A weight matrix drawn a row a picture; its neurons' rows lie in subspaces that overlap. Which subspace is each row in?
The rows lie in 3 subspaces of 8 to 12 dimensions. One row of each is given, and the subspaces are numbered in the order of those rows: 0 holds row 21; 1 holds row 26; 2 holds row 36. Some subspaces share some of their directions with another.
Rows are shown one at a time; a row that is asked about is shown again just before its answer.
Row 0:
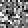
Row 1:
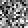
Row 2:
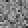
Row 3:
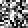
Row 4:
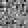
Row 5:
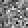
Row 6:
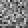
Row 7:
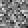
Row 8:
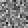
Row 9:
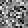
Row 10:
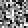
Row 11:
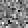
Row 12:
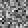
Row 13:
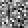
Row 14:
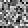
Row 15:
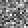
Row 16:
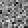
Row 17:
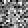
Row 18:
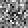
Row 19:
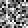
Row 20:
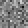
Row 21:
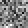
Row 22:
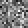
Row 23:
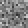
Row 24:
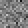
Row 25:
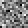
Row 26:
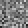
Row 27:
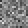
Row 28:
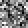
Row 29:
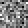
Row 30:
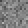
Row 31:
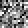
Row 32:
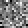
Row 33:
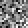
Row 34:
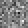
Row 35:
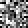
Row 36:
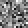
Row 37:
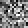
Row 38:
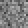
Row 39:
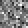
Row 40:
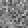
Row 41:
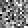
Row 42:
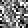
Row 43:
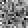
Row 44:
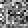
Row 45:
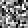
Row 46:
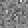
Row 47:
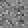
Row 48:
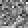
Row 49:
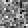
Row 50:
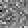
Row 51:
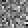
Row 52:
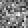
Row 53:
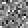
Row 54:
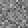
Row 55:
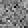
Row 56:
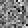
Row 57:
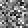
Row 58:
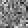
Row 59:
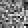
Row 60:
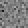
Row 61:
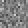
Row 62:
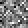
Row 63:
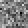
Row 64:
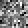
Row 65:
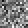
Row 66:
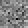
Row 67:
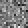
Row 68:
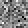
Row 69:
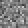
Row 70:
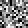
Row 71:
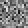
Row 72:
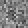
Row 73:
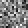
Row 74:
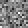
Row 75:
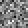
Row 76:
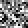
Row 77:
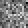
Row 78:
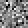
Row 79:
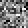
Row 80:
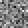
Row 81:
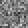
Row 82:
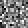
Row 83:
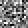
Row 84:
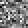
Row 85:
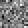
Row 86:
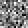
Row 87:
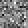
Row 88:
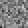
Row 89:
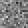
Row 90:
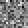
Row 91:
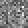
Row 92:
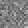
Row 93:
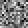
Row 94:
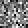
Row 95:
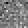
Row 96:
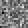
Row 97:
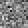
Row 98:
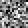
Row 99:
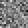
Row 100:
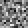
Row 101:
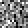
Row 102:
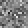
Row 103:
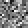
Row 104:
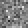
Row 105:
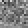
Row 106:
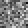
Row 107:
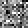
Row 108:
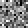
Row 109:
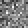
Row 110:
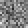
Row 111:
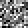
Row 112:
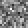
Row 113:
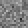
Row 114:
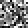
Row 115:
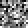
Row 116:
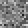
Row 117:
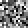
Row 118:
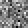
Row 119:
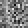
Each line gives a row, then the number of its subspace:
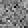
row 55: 0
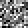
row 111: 0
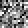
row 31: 1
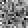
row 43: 0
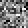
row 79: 0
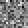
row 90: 2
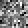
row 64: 1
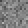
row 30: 2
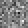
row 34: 0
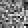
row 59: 0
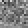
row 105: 0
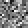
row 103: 2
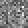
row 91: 1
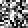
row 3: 2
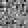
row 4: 2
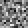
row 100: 0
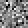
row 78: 2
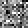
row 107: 0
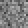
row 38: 0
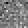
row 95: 0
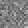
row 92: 2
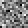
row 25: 2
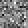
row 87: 0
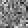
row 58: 0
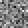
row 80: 2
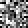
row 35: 2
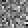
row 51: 0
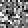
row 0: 2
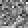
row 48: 0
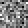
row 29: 2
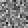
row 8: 0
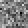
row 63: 2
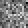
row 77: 0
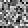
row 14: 0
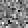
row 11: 2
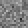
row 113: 0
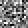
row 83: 0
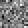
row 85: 0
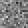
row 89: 1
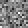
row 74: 2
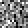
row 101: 2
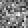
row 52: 0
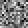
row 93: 0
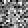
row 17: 0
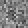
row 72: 2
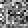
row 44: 2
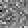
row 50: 0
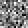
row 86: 2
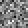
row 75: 2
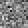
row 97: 2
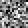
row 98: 2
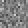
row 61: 0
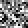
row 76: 1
